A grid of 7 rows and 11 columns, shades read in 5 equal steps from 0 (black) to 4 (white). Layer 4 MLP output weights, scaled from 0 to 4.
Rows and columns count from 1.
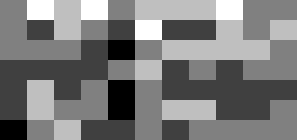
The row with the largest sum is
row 1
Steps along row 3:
same same down down up up same same same down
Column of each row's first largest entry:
2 6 7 6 2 2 3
